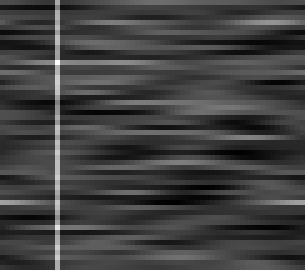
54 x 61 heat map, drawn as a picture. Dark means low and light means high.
Streaks run across, left to right. Column 12 stands out from the rest. No overall slope runs across the table. Most values sit low, with a long tail of high ones.
